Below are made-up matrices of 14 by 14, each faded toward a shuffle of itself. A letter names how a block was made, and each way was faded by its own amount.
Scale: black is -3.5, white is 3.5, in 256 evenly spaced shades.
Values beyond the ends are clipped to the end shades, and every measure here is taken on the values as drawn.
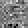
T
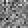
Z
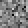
Z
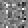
T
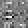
T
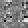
T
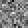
Z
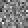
Z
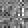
T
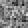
Z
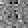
T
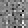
T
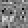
T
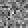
Z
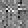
T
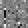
T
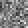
Z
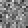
Z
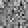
Z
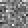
Z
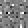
T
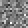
Z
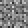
Z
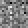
Z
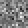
Z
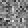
Z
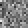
Z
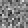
Z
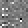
T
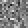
Z
